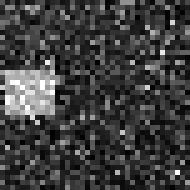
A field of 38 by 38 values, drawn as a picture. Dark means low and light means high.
An odd patch, higher than its surroundings, sits in the middle left. Most values sit low, with a long tail of high ones. The ninth with the highest average is the middle left. No single row or column stands out from its neighbours.
